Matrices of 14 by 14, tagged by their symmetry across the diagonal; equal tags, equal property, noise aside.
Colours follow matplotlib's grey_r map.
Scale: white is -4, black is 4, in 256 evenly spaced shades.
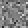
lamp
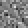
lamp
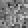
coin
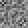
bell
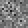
bell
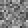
lamp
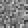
lamp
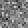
bell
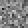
coin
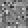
lamp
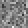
coin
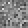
bell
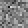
coin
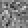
lamp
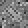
bell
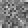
bell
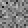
bell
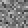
coin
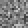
lamp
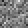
coin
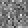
coin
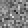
lamp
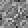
bell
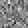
coin
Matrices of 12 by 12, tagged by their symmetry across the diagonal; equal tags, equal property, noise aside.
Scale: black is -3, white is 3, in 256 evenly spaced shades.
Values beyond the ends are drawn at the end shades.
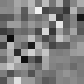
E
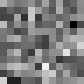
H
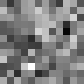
E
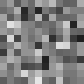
E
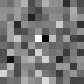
H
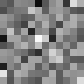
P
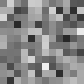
H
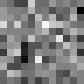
H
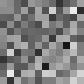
P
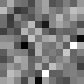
P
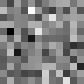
E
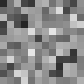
P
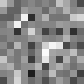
P
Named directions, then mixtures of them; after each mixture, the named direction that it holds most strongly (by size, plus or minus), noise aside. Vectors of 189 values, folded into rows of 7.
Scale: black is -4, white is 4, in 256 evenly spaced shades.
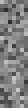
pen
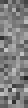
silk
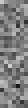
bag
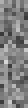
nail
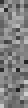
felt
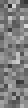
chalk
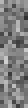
nail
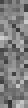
nail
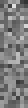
chalk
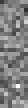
bag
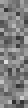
bag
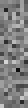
felt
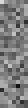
bag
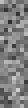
pen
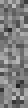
chalk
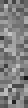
silk
